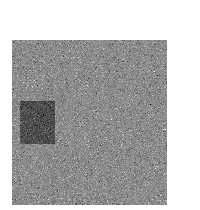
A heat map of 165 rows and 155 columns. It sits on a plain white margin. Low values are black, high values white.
No regular stripes run through it. An odd patch, lower than its surroundings, sits in the middle left. The middle left is the ninth with the lowest average.
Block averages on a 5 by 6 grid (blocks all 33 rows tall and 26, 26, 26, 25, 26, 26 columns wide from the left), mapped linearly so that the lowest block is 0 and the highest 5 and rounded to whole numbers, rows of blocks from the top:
555555 / 445555 / 005555 / 445555 / 555555
